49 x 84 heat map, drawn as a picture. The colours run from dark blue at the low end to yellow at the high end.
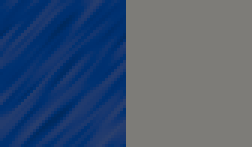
It is made of 1 by 2 panels. Panel 1,1: very low, slanting up to the right, faint in contrast. Panel 1,2: middling, flat.
